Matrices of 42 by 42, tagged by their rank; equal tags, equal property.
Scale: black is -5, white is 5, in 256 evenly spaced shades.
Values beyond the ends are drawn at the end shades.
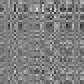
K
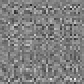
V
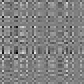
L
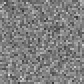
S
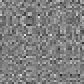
V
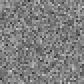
S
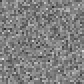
S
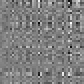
K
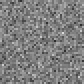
S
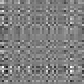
L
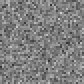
S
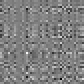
K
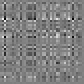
L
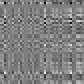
L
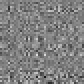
V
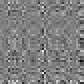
K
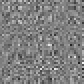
V
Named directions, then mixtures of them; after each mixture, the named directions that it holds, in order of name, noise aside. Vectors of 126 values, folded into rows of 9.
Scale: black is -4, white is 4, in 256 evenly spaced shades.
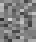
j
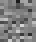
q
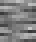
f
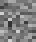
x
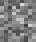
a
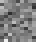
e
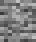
a, e, f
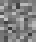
a, j, q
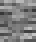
f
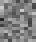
e, j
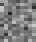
a, e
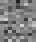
a, q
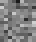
a, e, q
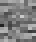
e, f, x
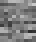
f, x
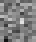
a, e, j
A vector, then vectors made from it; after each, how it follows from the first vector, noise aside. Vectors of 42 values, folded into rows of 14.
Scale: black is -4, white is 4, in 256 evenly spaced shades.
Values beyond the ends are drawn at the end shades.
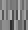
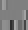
partly zeroed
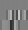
partly zeroed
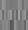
shrunk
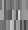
sign-scrambled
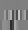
partly zeroed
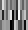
scaled up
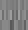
shrunk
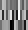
scaled up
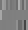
partly zeroed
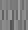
shrunk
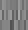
shrunk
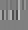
partly zeroed
